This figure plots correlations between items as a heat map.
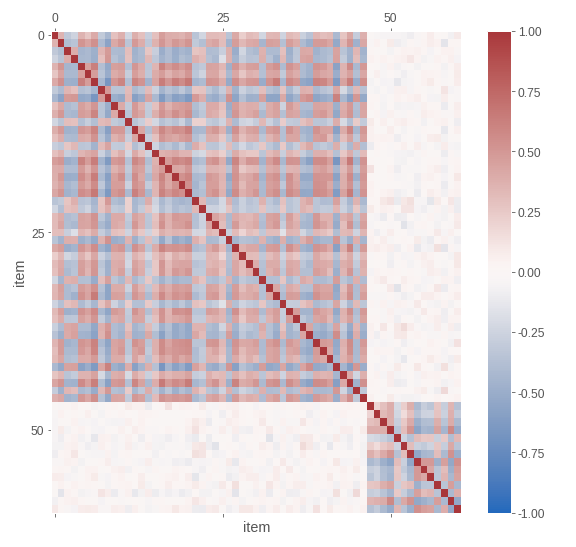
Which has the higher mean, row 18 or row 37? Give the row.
18
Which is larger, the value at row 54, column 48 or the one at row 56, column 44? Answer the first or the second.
the second
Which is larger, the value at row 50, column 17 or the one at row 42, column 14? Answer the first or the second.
the second
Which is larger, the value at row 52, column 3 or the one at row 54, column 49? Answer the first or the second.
the first
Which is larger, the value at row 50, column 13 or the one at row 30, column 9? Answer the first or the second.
the second
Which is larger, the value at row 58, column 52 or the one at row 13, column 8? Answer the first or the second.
the first
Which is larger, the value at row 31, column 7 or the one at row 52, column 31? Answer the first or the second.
the first
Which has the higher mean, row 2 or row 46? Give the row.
46
